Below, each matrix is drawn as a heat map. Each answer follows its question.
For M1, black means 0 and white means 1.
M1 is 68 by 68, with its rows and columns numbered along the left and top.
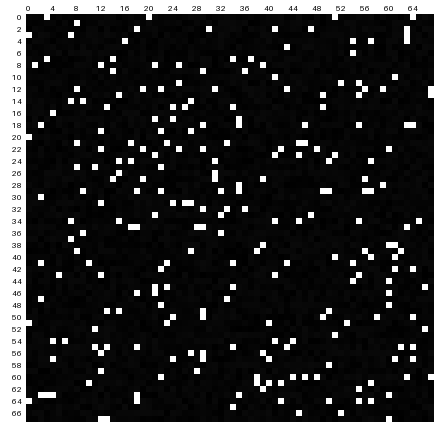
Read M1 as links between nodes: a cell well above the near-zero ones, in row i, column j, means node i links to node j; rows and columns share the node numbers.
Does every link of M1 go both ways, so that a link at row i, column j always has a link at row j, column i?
yes
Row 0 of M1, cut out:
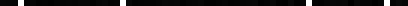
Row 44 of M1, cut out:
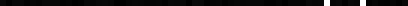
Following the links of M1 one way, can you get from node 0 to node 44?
yes
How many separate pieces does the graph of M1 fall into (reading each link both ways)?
1
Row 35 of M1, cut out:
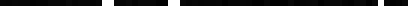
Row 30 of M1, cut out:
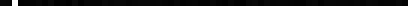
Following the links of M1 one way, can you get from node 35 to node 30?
yes
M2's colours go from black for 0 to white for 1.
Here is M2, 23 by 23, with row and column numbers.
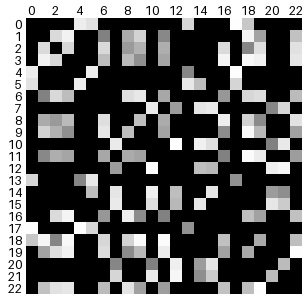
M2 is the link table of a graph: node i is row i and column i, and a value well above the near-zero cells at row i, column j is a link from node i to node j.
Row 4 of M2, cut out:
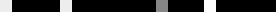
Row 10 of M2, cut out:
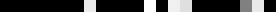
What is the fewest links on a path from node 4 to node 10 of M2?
3
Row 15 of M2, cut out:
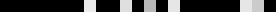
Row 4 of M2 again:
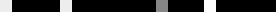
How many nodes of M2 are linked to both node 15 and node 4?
0
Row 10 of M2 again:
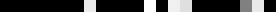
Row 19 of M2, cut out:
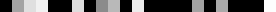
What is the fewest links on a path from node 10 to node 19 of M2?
5
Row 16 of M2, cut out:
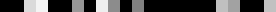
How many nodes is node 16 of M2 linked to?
9
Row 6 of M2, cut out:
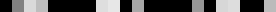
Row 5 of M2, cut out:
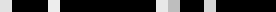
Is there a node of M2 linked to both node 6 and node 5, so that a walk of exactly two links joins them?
no
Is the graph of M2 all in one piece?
yes
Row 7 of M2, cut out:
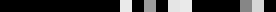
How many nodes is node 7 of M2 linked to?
6
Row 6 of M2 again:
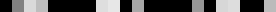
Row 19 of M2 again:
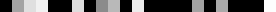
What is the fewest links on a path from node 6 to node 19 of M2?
1
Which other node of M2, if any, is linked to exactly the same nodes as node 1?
node 16
